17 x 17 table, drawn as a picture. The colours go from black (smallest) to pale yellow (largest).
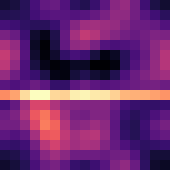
Average level on the scale: 30%. Slope: none. Odd lines: row 10. Histogram: skewed, a long tail of high values.
